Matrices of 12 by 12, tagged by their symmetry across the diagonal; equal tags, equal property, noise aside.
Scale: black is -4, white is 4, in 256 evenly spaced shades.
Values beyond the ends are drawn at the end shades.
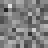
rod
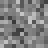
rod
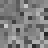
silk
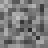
silk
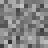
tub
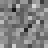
tub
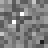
silk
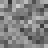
tub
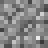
silk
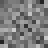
silk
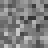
rod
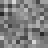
rod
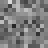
tub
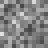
silk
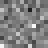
tub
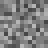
rod
